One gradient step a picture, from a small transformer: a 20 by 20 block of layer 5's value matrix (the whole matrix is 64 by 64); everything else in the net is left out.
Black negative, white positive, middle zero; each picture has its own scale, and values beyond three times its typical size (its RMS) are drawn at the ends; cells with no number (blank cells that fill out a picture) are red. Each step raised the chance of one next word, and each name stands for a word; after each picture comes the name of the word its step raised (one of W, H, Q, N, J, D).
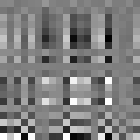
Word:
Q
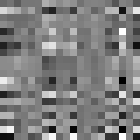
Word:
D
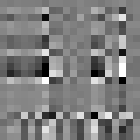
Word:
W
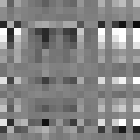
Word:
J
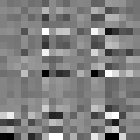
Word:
W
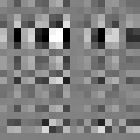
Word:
J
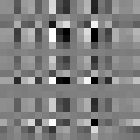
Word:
J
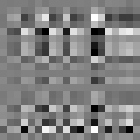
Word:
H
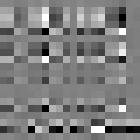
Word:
H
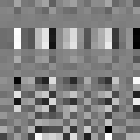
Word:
D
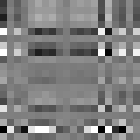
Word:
H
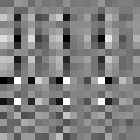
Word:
Q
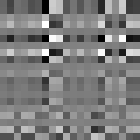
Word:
J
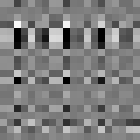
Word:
J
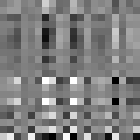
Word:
Q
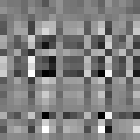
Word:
W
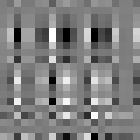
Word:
Q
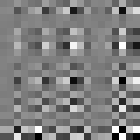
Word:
D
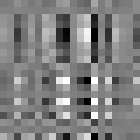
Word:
Q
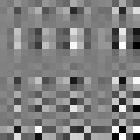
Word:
D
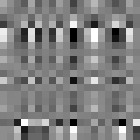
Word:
J
